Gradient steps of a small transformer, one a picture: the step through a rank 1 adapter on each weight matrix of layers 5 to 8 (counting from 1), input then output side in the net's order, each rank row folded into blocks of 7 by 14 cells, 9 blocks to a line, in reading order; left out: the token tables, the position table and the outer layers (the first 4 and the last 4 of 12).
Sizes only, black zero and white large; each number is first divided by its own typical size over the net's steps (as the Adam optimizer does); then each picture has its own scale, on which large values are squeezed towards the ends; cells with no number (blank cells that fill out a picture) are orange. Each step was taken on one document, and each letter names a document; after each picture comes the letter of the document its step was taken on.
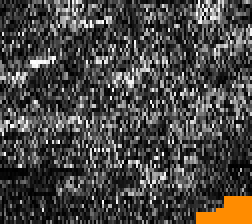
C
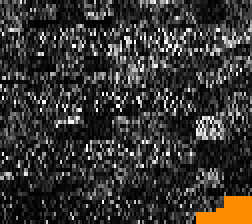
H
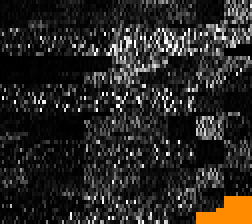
H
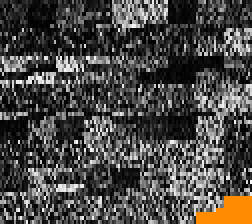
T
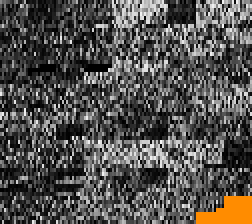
T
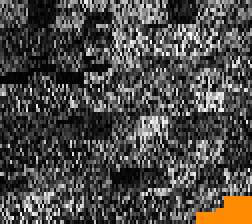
T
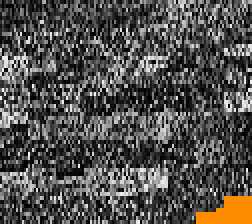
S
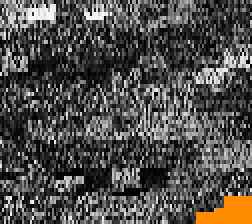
S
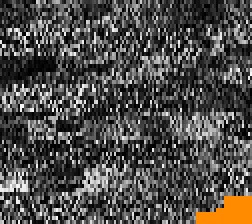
S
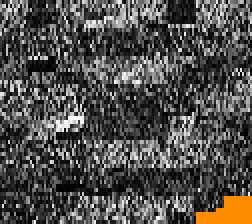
T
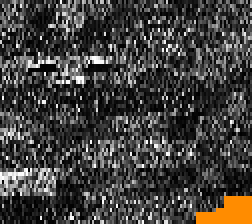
H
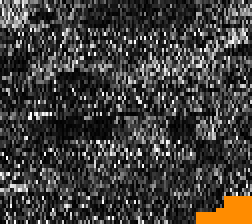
H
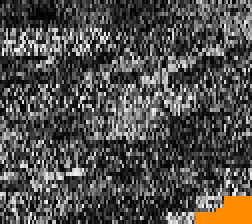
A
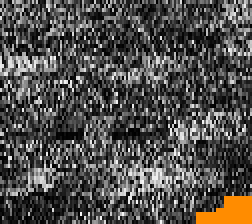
C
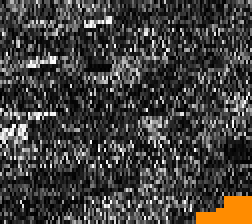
C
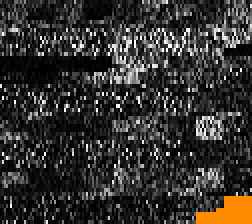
H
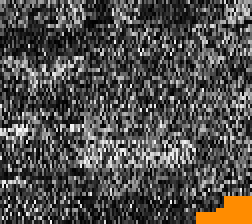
C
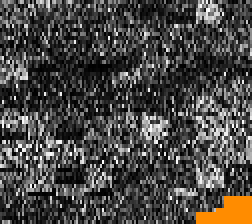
C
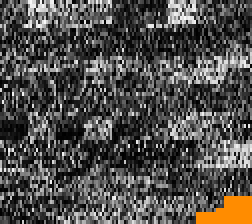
S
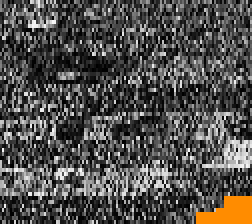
S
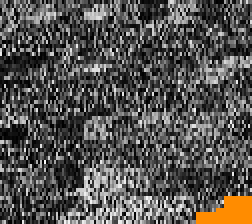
S
